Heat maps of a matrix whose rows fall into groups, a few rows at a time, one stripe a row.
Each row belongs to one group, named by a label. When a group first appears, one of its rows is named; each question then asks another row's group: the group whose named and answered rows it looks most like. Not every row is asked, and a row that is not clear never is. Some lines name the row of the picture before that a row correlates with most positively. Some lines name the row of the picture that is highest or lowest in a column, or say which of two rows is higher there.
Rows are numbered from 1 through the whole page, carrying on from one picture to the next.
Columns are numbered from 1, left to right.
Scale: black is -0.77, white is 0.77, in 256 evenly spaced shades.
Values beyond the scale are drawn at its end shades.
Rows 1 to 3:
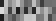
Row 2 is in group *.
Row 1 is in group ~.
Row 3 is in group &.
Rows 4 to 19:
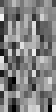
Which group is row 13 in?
*
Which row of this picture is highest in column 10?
19
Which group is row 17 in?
~
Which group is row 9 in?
~
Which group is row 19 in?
&
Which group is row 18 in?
&
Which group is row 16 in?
*
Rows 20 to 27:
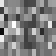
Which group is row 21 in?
~
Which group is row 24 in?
~
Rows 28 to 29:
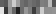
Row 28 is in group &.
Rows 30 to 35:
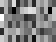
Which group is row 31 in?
&
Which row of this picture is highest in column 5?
34
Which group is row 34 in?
~
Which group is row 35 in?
*
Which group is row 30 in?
*
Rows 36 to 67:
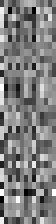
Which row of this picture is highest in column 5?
64
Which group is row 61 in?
*
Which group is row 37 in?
*
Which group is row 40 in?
*
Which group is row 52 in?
~
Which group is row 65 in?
~
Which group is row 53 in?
~
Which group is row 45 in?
*
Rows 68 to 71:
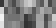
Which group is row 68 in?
&
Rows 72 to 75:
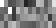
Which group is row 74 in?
&
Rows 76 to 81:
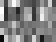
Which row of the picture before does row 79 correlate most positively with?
75
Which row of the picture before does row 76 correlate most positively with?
75
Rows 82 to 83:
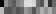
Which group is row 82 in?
&
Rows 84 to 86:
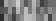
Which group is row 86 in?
&
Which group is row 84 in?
~
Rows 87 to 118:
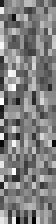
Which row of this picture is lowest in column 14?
107
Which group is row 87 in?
&
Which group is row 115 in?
~
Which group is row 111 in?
*
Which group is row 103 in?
~
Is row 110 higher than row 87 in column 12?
No
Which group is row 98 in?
~
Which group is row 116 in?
&
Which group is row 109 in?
*
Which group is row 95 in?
~
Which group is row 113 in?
~
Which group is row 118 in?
*
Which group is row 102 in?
&
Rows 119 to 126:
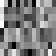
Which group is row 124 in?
~
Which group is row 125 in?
&
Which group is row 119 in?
*
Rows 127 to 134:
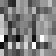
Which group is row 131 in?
*
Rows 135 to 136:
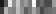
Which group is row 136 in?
~
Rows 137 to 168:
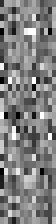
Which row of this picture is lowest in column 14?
156
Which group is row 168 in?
&
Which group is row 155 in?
*
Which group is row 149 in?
*
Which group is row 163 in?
&
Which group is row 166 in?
&
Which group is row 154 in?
&
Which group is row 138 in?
&
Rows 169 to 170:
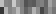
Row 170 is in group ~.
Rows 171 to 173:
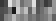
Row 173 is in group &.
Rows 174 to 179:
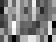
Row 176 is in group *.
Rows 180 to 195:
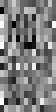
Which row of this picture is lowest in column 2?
194
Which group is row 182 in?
*
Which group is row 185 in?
*
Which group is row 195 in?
~
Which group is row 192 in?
*
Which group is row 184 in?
*
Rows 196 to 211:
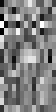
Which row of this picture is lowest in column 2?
199
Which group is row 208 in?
*
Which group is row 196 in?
&
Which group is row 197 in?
&
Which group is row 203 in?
&
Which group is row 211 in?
~
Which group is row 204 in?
&
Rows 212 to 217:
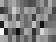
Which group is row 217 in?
*
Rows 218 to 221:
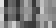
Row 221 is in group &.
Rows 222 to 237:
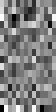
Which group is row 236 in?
*
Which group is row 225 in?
&
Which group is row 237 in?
~
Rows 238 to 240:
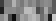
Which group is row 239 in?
&
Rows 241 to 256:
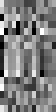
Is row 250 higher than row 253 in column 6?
Yes
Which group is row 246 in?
~
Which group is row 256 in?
*
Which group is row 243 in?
~
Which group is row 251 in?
~
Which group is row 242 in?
*
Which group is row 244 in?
*
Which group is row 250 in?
~
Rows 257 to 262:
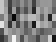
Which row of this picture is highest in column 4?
262
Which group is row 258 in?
*
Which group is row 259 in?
&
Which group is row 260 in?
*
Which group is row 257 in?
*
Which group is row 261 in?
~
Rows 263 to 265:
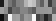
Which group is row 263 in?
&
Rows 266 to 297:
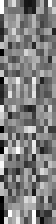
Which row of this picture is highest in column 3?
296
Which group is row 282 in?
*
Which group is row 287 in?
~
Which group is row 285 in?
*
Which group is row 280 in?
&
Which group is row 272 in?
*
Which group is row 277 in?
~
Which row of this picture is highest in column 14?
267
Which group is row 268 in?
~
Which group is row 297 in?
~
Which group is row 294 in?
&
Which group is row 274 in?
&
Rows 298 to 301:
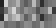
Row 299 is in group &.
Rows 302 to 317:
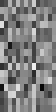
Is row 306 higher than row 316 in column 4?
Yes
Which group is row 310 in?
*
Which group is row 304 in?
&
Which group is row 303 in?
*
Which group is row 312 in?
*
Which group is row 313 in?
*
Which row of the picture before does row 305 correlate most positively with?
301
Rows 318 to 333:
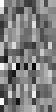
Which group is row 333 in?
&
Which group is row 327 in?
*
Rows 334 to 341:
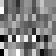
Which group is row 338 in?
*
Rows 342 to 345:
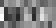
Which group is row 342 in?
~
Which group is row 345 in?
&
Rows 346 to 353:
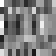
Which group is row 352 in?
~
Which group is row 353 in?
*
